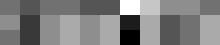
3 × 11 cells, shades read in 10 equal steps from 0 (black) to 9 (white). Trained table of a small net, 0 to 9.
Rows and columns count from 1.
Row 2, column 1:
5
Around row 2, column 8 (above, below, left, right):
7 6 1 3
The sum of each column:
13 7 14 16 13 15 10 19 11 13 16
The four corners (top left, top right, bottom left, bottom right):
4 4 4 6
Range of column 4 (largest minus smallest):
2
